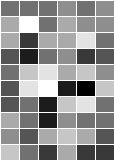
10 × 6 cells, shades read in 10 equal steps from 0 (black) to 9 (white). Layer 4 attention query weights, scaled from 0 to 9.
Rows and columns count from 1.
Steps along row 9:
down up up down down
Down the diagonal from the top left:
4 9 6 5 7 7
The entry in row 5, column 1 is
4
